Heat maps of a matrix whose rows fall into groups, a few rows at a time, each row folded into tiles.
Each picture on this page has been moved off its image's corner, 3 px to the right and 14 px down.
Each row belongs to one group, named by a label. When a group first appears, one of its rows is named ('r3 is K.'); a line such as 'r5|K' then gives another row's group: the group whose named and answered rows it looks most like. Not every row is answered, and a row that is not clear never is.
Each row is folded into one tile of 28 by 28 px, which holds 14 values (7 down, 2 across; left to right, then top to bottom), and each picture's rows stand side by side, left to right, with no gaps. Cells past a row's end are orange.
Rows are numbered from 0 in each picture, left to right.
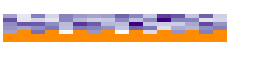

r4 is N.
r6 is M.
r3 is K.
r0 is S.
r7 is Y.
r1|Y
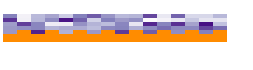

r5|Y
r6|Y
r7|K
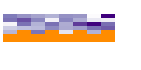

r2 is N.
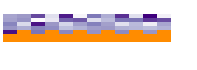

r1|Y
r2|M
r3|Y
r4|M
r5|M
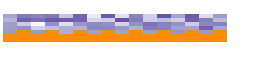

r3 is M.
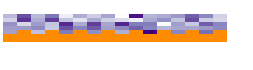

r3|K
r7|Y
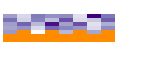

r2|S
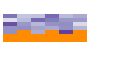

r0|Y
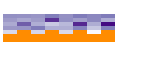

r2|N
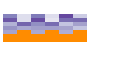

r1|S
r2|M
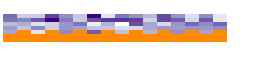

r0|M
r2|S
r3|M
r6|S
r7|S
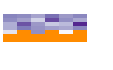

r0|N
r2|N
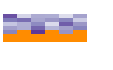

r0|M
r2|K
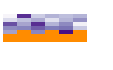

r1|K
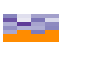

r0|S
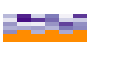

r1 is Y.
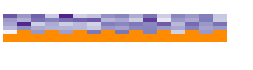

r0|N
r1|M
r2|M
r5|S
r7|S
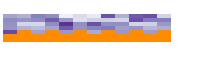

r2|K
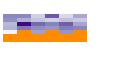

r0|N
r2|K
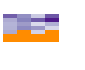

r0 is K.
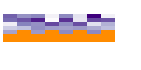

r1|S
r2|S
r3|M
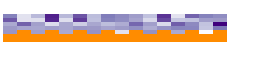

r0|S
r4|N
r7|N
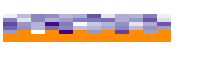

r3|M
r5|S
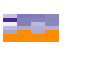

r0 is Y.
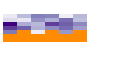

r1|N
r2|K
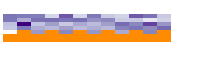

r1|M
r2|M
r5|Y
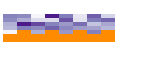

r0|N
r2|S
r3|M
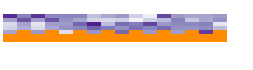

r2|N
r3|K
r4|Y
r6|S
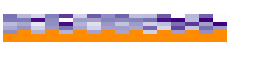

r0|M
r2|Y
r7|S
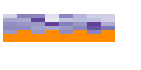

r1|S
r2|Y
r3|K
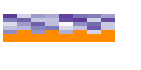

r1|K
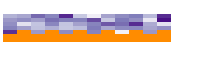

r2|M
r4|N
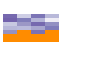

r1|Y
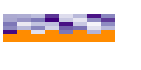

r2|K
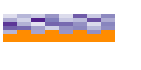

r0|K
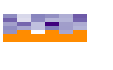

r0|S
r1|N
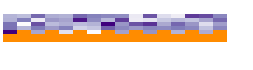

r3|N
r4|S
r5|Y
